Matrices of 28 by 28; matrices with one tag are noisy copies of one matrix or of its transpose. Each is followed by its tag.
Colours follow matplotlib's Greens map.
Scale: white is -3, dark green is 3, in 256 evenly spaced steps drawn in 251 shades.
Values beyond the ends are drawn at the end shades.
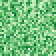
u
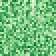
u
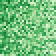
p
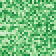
u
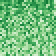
p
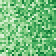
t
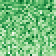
p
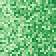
t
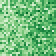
t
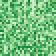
u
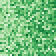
t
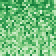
p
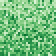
t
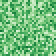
u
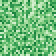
u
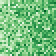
t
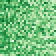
p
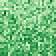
t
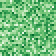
u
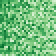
p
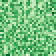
u
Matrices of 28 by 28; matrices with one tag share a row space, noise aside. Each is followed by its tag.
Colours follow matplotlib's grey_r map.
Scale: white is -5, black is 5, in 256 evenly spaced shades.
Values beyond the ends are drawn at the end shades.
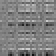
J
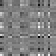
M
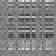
J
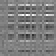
J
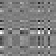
M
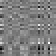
M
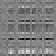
J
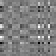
M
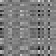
M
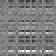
J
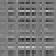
J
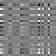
M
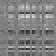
J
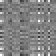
M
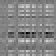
J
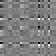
M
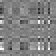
M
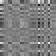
M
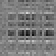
J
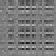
J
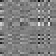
M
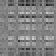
J
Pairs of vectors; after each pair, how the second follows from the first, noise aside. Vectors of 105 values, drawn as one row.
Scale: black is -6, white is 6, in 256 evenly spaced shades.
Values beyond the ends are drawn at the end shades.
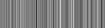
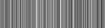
sign-scrambled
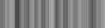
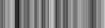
scaled up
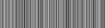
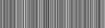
negated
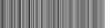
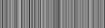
sign-scrambled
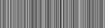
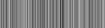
sign-scrambled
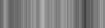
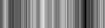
scaled up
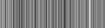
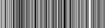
scaled up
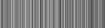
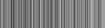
negated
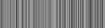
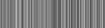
sign-scrambled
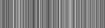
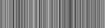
negated
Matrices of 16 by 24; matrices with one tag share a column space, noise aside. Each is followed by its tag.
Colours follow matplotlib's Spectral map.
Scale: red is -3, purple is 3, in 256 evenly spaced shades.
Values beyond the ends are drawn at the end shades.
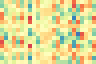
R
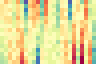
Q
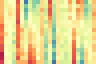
Q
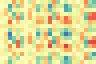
R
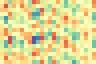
R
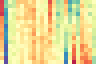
Q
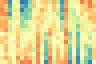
Q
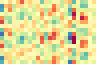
R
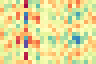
R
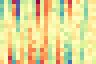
Q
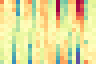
Q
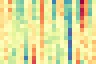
Q
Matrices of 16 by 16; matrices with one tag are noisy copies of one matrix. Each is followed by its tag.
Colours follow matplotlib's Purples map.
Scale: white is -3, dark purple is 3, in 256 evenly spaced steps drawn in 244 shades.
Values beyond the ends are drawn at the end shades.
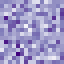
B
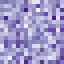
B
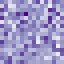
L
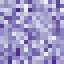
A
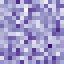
A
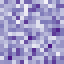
A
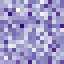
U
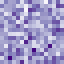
A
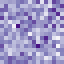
L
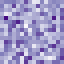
B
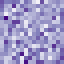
B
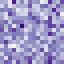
U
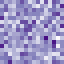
L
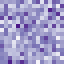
L
